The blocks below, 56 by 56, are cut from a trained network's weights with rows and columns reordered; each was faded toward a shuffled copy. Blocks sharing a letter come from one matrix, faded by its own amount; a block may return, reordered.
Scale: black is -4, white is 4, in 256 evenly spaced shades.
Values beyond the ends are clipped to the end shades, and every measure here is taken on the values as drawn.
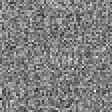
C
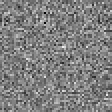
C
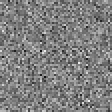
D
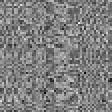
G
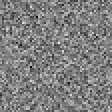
C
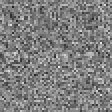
C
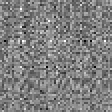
G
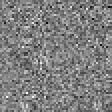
D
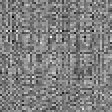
G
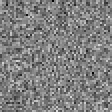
C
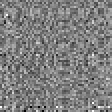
G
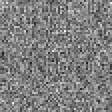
C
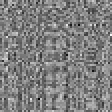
G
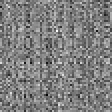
G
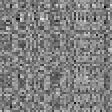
G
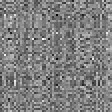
G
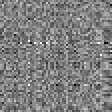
G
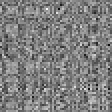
G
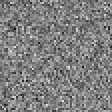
C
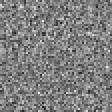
C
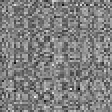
G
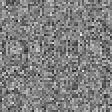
D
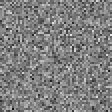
C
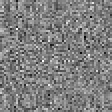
D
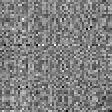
G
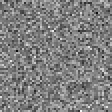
D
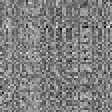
G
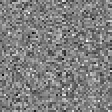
D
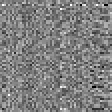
G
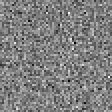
D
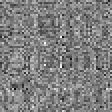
G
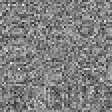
C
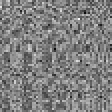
G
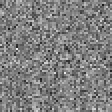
C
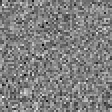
D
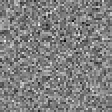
D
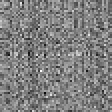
G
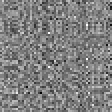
G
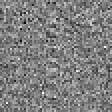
D
